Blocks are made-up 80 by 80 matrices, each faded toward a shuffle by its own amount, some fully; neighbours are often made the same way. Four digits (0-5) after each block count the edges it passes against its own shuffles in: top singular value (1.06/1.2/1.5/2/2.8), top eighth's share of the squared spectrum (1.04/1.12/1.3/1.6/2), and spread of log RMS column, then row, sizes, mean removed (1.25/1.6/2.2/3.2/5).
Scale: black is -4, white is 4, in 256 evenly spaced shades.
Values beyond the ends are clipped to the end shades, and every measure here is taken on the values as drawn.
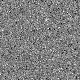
0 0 0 0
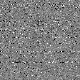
2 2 0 3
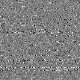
2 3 0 3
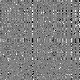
5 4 3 2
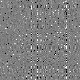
5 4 2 2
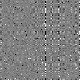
5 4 3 2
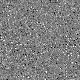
0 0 0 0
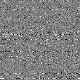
2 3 0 3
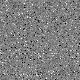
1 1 0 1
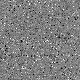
0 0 0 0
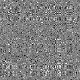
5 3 2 2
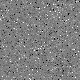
1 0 0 0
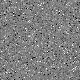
2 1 0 0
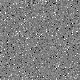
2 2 0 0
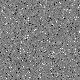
0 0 0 0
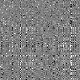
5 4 3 2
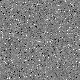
2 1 0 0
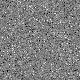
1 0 0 0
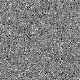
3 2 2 0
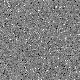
1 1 0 0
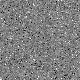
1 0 0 0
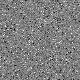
1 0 0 0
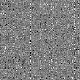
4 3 3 1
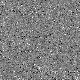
0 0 0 1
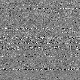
2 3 0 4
